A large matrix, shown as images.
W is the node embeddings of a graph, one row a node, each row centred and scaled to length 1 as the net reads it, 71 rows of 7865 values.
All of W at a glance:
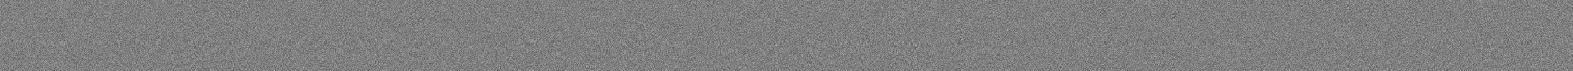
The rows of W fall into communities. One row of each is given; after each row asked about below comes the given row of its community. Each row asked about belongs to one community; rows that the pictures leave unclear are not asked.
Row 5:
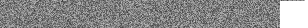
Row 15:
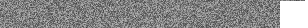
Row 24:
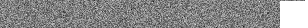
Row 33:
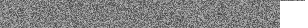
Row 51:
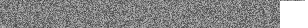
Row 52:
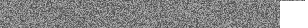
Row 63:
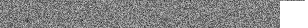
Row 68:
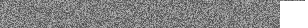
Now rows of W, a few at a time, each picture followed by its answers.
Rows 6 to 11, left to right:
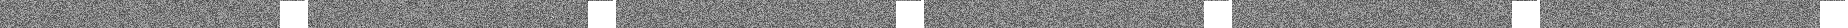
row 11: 15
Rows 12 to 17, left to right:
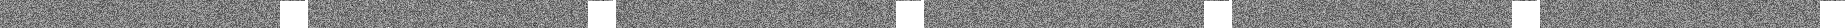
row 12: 15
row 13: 51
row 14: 51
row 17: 51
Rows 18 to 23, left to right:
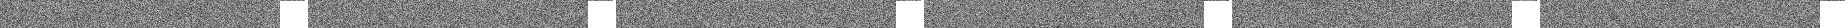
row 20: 5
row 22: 52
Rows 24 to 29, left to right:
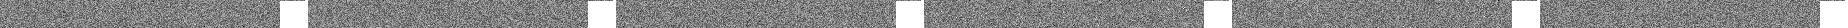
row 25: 33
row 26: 52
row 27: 5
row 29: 15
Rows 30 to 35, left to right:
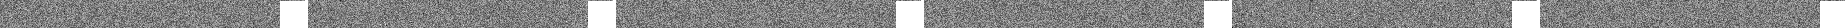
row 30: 5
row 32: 24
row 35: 24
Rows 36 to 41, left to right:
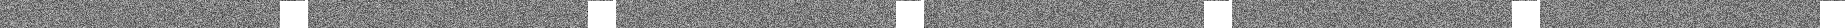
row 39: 15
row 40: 33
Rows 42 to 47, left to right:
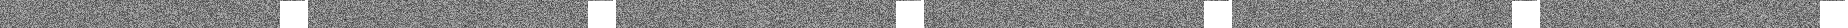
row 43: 68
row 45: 63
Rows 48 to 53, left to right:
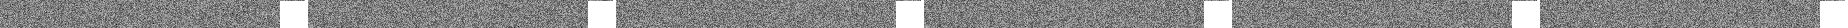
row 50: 52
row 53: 51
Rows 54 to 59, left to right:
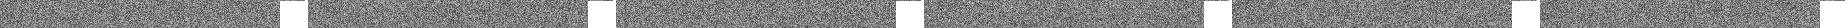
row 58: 5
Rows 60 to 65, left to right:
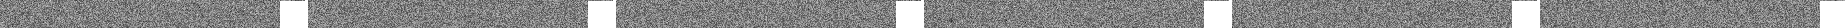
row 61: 68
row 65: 51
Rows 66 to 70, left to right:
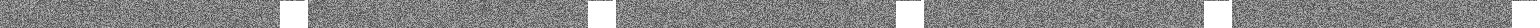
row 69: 15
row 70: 33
